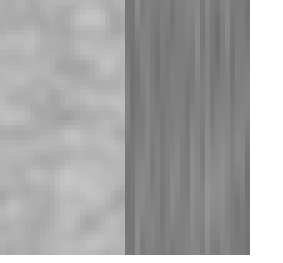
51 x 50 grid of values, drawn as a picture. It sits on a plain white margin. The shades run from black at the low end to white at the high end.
The table splits into one row of 2 panels. Panel 1,1: high, blotchy, faint in contrast. Panel 1,2: middling, streaked downward, faint in contrast.
